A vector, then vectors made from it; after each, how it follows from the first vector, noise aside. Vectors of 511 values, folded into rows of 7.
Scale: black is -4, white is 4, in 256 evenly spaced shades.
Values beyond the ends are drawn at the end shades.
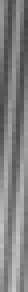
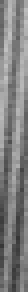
negated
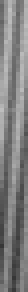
negated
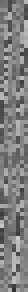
sign-scrambled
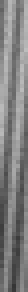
negated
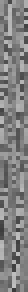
sign-scrambled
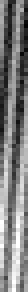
scaled up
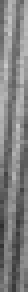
negated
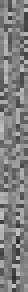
sign-scrambled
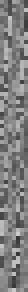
sign-scrambled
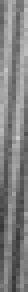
negated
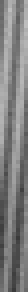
negated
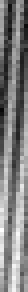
scaled up
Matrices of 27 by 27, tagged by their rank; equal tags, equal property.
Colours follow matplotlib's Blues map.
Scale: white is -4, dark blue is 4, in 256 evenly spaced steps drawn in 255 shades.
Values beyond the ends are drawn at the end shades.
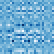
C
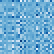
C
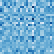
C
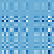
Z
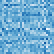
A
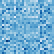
A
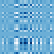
Z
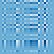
Z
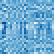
C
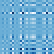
Z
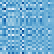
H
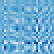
H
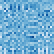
A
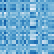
H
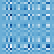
Z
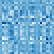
C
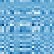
H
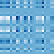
Z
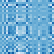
H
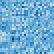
A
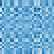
H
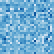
A
